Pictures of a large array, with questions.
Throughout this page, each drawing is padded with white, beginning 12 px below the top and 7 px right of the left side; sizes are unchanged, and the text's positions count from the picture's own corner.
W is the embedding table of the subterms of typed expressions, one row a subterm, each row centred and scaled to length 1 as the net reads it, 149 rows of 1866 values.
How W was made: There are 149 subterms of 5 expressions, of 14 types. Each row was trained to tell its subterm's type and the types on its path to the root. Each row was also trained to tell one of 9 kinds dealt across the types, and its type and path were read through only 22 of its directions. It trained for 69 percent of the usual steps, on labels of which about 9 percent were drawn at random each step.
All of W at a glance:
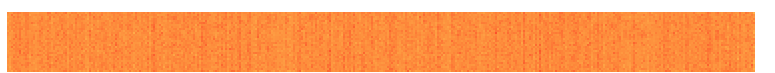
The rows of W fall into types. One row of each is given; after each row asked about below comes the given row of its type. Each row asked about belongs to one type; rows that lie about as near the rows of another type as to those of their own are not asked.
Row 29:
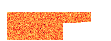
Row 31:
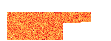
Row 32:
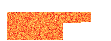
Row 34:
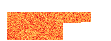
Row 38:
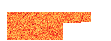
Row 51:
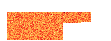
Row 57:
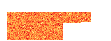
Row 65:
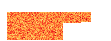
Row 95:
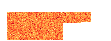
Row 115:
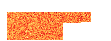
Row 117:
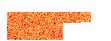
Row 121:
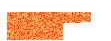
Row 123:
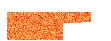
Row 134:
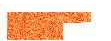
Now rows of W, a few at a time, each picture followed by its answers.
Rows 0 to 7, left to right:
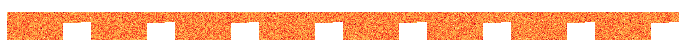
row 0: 32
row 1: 121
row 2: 51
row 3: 123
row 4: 32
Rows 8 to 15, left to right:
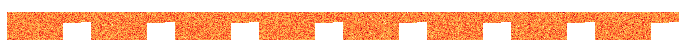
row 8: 51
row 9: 123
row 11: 121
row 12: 34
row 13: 117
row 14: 32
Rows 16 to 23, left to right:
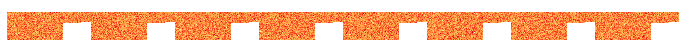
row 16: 123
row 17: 117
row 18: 95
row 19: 121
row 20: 31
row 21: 115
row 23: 95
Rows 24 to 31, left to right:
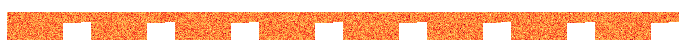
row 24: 117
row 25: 134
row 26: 121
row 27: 29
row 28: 38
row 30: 117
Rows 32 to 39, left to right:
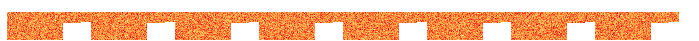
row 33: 32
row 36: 31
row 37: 51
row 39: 31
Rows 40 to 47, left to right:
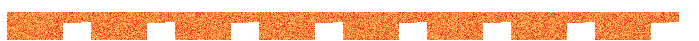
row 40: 38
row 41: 31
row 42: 121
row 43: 117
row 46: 115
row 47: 123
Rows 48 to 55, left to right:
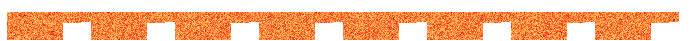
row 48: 29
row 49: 32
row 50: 134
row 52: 121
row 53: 115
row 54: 115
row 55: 123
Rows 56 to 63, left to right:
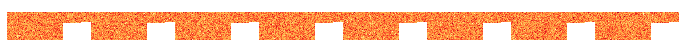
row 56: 115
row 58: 65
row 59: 32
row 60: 65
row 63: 134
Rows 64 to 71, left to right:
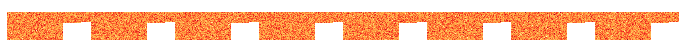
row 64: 32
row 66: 29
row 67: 51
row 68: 38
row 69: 34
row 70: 123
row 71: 121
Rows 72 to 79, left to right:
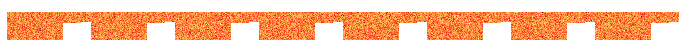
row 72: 34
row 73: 65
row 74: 29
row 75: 31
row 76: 38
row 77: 57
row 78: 134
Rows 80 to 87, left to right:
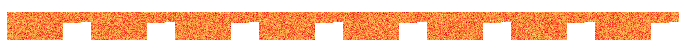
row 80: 115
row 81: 121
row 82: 51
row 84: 29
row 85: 31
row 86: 65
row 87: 117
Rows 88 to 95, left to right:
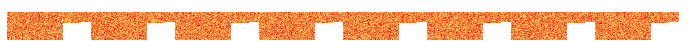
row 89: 134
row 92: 65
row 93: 65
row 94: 134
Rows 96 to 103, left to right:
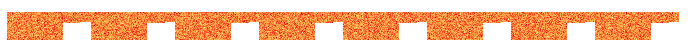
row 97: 38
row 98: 31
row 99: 29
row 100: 121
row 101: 57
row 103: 32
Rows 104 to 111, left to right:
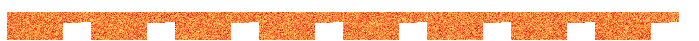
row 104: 51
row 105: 134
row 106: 95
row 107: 115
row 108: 134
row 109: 34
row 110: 134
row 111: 117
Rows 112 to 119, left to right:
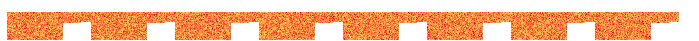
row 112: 32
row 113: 51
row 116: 123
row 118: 32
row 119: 31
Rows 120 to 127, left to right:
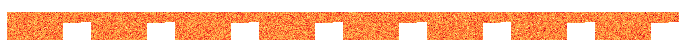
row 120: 134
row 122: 95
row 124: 51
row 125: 31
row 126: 57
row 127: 38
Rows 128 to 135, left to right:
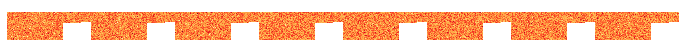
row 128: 29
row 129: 117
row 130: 95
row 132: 29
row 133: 51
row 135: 117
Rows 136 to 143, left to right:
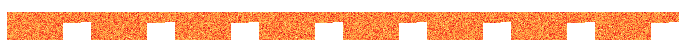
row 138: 57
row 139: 134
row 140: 95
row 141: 31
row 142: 51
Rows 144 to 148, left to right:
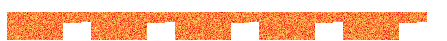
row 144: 115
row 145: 121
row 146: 123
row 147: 121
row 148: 51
